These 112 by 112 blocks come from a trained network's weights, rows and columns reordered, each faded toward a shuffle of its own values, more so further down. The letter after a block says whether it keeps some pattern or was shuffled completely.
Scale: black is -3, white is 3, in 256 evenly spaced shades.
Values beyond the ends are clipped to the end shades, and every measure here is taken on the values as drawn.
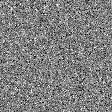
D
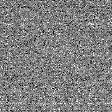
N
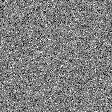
D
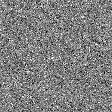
D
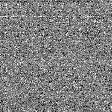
N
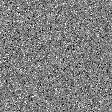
D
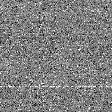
N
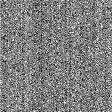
N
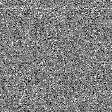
N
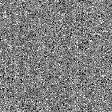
N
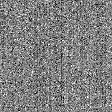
N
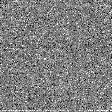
N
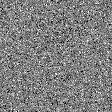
D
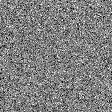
D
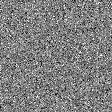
D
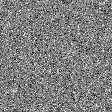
D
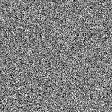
N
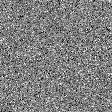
D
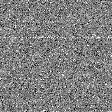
N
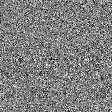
N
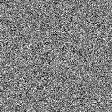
N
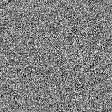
N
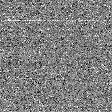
N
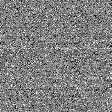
N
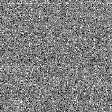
N
